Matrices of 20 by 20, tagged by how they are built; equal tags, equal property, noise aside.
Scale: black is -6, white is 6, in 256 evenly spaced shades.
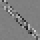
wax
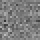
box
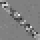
wax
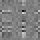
box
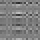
box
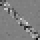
wax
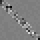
wax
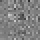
box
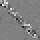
wax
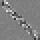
wax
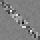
wax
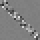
wax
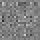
box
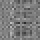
box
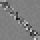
wax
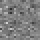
box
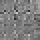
box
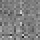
box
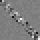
wax
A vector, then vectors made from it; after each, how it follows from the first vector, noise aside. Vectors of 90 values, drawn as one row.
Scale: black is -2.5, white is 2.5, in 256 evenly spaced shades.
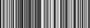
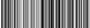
negated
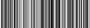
negated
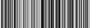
negated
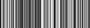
copied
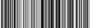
negated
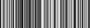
copied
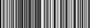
copied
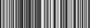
copied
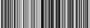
negated
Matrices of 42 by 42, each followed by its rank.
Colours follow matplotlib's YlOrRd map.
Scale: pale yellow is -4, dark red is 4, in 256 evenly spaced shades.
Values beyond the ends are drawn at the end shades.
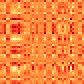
two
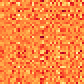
five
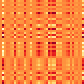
one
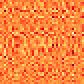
five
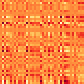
two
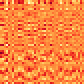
three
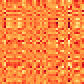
three
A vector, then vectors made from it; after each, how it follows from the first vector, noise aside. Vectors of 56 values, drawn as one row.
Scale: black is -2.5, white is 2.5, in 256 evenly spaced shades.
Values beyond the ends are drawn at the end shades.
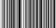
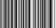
wrapped around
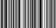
wrapped around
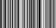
wrapped around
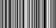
wrapped around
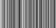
shrunk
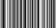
wrapped around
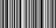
wrapped around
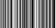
wrapped around
